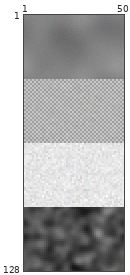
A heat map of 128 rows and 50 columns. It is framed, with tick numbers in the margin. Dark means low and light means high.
It is made of 4 by 1 panels. Panel 1,1: middling, smooth, faint in contrast. Panel 2,1: high, checkered. Panel 3,1: very high, fine-grained, faint in contrast. Panel 4,1: low, blotchy.
